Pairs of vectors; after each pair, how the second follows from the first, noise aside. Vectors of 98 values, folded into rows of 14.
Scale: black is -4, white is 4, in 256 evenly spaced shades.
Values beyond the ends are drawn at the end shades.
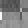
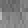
shrunk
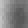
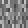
shuffled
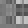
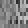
sign-scrambled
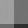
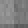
shrunk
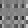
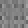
shrunk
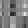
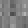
shrunk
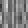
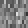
shuffled
